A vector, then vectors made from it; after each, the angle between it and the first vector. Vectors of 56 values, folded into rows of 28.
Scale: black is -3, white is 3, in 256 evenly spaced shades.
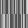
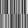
nearly parallel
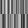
partly opposed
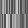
orthogonal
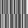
nearly parallel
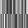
partly aligned
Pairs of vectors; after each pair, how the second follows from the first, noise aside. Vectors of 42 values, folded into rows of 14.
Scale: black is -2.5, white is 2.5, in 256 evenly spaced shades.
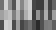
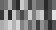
shuffled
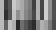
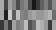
shuffled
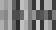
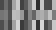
negated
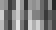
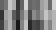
negated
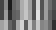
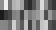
shuffled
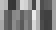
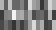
shuffled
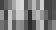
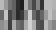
negated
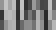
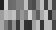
shuffled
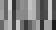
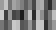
shuffled
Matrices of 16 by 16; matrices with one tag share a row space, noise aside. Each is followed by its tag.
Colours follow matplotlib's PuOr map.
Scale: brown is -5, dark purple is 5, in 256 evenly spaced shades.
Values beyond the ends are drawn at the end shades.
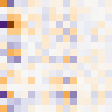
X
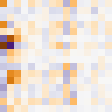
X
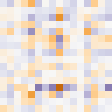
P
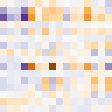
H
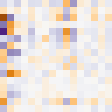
X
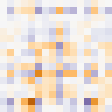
P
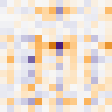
P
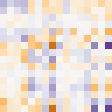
H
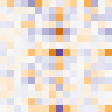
P
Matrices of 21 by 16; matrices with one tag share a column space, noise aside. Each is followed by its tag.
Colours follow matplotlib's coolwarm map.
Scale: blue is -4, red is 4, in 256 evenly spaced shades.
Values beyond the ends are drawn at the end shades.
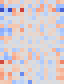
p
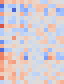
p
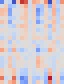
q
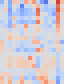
q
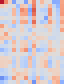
q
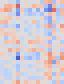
p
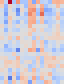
q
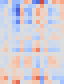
q
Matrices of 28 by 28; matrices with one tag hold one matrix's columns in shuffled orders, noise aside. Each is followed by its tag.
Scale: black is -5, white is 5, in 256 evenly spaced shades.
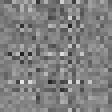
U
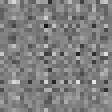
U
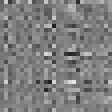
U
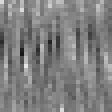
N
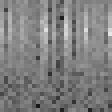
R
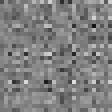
U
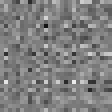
U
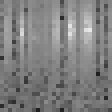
R
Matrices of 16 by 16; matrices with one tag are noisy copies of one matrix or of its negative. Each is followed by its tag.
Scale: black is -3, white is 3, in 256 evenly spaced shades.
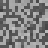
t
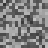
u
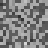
t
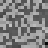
u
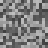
u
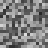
u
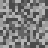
t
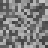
t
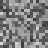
t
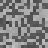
u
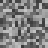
u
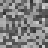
u
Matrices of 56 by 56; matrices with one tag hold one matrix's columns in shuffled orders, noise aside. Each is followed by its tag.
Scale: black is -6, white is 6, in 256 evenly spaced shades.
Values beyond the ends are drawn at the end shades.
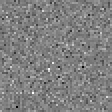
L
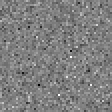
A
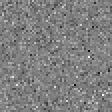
A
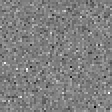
L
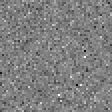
A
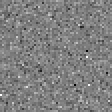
A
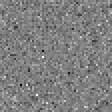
A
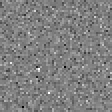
L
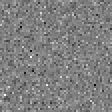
A
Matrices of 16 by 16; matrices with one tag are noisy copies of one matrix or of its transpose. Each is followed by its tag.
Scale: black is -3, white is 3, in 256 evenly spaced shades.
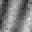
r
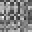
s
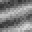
r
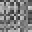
s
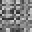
s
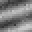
r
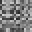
s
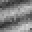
r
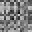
s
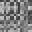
s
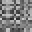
s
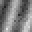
r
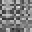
s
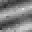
r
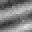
r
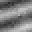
r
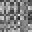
s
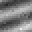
r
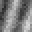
r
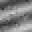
r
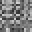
s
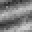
r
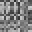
s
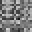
s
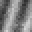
r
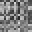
s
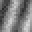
r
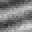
r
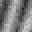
r
